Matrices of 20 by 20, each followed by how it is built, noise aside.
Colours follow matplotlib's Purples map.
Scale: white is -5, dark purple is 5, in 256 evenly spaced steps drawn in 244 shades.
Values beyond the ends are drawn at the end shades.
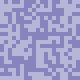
noise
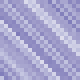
Toeplitz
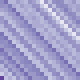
Toeplitz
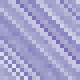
Toeplitz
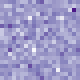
noise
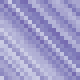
Toeplitz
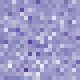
noise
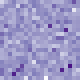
noise
